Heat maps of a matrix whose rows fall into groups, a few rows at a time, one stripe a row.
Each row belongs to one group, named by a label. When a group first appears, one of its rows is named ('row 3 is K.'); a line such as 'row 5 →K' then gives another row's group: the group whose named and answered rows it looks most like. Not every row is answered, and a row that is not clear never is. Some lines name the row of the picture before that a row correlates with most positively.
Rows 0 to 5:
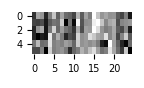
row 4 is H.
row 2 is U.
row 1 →U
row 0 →U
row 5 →U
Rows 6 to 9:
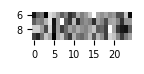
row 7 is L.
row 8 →H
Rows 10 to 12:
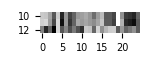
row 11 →H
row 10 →H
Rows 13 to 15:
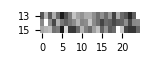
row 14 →H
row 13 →H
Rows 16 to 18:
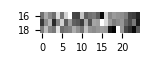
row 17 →U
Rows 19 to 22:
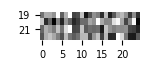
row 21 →L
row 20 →U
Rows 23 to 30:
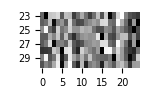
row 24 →U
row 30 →L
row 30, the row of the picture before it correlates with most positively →19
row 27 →U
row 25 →H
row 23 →L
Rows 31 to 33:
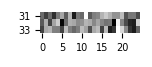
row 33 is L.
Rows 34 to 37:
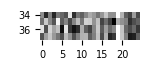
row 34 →U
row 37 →L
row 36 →L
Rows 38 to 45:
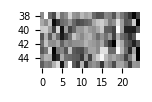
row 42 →H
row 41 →H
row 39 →U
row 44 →U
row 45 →L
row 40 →H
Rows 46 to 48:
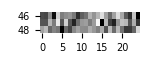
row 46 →U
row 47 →L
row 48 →H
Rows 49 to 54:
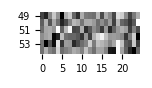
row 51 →L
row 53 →U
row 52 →U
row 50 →H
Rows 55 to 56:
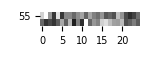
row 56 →U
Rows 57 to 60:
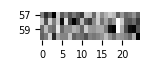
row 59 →H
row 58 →L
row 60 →U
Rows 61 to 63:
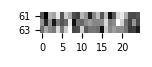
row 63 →L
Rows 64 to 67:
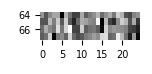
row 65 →L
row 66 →L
